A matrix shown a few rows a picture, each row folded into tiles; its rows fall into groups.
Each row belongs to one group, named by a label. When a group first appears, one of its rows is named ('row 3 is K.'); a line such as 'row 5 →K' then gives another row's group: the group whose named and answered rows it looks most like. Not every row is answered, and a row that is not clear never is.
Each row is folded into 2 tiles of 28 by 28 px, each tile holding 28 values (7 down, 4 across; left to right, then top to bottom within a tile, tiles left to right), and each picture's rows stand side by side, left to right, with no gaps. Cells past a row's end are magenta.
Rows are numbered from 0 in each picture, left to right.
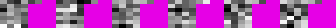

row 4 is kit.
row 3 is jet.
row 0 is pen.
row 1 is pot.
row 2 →kit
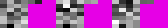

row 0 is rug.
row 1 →kit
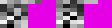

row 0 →kit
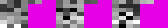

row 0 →pen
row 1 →rug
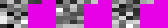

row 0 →rug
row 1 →pot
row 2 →jet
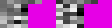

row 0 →pot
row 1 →pot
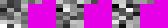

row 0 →pen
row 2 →kit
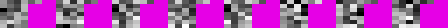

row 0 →pen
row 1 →rug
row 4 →kit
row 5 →pot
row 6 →pot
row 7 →pot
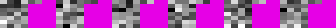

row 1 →rug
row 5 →pen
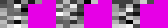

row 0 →pot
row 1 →pot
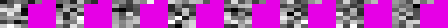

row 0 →pot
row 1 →rug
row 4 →rug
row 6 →jet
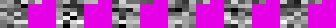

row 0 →jet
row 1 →jet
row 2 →rug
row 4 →rug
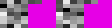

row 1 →rug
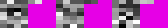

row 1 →rug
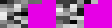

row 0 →pot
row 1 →pot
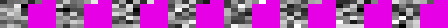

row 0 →pot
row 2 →pot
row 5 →jet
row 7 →kit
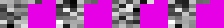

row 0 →kit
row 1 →pen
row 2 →pot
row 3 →pen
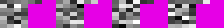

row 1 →jet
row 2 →rug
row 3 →pot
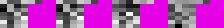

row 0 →kit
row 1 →kit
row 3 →kit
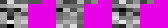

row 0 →rug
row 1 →pen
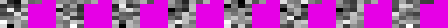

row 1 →jet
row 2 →kit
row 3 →pen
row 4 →pen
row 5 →kit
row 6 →pen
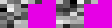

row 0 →kit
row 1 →pen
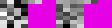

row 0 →jet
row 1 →kit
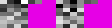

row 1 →pen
